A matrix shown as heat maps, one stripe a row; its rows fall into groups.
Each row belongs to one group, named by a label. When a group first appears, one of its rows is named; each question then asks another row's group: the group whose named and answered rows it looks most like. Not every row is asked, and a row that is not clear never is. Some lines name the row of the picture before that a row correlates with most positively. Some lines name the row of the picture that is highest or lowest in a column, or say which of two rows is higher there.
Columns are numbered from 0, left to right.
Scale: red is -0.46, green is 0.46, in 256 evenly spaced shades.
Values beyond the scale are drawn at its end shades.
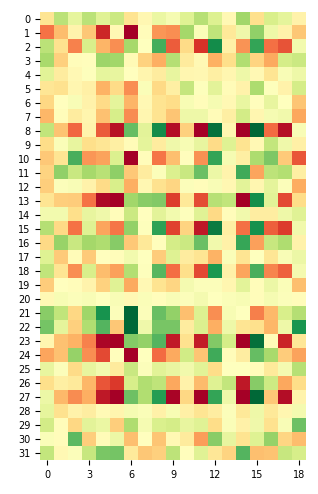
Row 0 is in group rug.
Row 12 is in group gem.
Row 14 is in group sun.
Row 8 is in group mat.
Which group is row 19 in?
gem
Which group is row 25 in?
sun
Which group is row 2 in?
mat
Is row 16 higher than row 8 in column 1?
Yes
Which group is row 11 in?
rug
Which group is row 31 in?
rug
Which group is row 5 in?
gem
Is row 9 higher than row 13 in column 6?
No
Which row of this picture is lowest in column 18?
10
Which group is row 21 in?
sun
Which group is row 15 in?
mat
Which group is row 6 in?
gem
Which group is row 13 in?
mat
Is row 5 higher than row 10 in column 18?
Yes
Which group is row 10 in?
gem
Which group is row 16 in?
rug
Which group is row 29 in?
sun
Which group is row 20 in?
rug
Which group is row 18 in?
mat
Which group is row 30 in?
gem
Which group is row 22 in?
sun
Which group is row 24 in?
gem
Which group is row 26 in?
mat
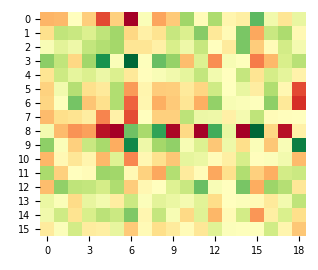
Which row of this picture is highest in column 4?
3
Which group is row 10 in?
gem
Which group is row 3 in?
sun
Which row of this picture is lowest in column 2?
8
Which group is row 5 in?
gem
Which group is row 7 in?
gem
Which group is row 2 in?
rug
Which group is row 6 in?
gem
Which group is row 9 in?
sun
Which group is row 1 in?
rug
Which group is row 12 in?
rug
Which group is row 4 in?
rug
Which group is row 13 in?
sun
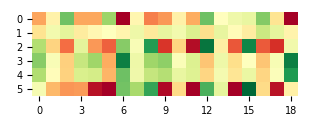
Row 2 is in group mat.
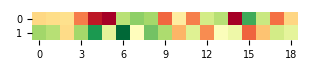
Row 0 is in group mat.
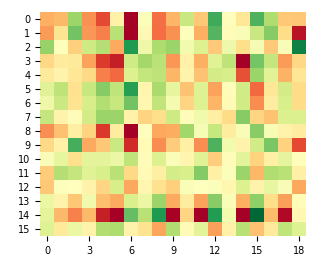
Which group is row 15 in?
rug
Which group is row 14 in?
mat
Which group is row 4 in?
mat
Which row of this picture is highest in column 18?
2
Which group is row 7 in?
rug
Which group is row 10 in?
sun
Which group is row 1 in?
gem
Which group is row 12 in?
gem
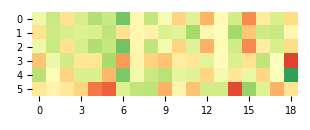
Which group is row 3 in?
gem
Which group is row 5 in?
mat
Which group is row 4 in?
sun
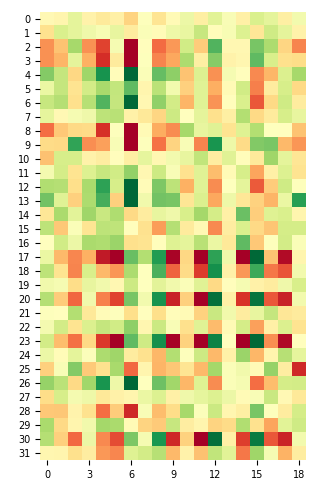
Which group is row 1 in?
rug
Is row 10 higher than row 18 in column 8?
No
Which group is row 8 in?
gem
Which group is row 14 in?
rug
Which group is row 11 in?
sun
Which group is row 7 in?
rug
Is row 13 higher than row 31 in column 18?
Yes
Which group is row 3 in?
gem
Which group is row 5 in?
sun
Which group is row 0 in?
gem
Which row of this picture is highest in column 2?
9
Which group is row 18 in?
mat
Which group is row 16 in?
rug
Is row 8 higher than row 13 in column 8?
No
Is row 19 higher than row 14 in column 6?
Yes
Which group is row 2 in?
gem
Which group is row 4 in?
sun
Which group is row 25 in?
gem
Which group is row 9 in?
gem
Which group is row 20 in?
mat
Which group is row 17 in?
mat
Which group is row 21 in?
gem
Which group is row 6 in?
sun
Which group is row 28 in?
gem
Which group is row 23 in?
mat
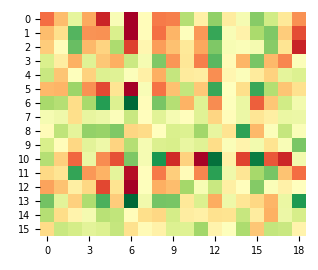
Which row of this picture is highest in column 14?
8
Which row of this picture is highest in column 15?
10
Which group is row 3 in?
mat
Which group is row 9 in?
sun
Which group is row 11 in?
gem
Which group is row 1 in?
gem
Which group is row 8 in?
rug
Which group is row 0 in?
gem
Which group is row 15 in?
rug
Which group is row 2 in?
gem
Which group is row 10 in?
mat
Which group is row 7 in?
sun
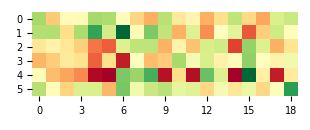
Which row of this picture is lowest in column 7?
0
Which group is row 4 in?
mat
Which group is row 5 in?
sun
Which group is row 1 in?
sun
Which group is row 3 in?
gem
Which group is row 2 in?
mat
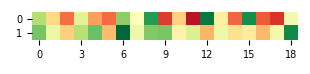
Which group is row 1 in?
sun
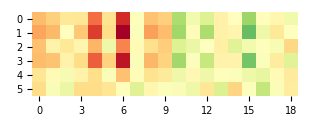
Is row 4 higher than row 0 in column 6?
Yes
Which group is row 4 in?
gem
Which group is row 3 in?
gem
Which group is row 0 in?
gem
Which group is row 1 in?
gem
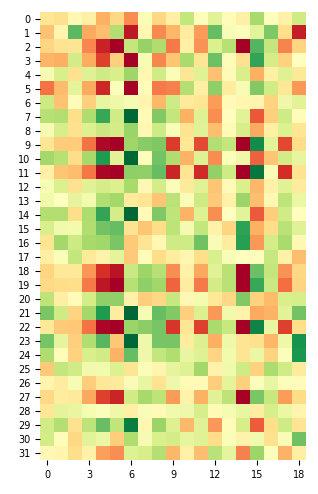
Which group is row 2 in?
mat
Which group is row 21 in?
sun
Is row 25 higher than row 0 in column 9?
Yes
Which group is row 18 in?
mat
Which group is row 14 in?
sun
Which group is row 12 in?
sun
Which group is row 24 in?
sun
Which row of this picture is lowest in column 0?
5
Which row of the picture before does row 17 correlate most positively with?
4
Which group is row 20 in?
rug
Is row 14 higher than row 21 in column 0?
No
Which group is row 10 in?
sun
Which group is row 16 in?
rug
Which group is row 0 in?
gem
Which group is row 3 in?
gem
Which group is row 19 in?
mat
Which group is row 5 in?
gem
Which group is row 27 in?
mat
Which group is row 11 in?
mat
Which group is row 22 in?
mat
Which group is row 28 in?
rug
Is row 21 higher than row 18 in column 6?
Yes
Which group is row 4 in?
sun
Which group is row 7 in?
sun
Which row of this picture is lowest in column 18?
1
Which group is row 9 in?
mat
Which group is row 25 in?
rug
